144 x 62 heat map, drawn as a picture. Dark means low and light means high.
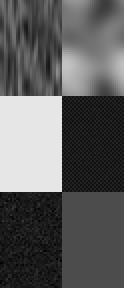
It is made of 3 by 2 panels. Panel 1,1: low, streaked downward. Panel 1,2: middling, smooth, strong in contrast. Panel 2,1: very high, flat. Panel 2,2: very low, checkered, faint in contrast. Panel 3,1: very low, fine-grained, faint in contrast. Panel 3,2: low, flat.
